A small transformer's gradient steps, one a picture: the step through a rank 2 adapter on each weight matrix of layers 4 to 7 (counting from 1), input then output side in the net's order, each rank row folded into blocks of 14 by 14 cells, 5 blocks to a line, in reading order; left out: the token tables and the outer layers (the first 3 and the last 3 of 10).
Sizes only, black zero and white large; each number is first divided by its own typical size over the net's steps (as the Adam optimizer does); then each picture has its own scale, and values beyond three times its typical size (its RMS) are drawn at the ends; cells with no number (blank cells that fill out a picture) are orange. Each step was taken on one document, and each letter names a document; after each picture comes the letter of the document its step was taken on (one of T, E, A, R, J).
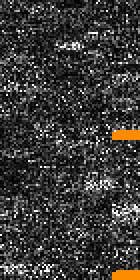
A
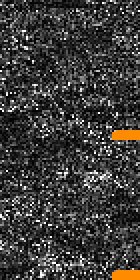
A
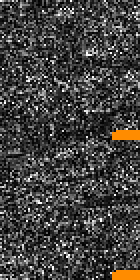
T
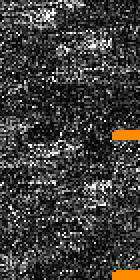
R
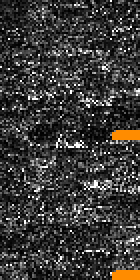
R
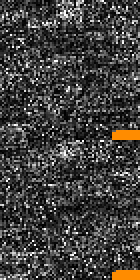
T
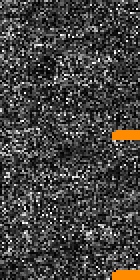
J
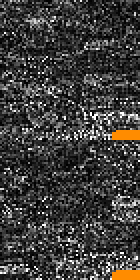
J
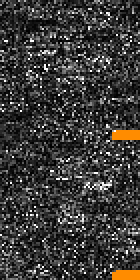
A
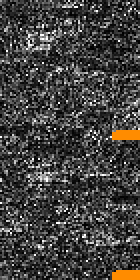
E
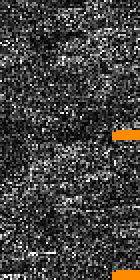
T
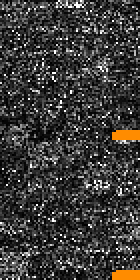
R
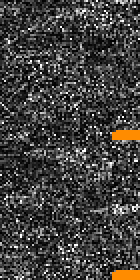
T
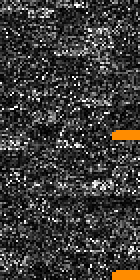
R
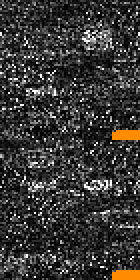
R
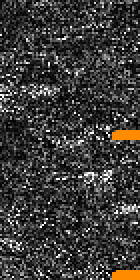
A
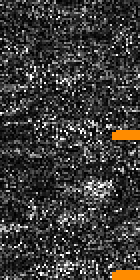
A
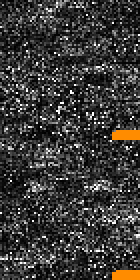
R
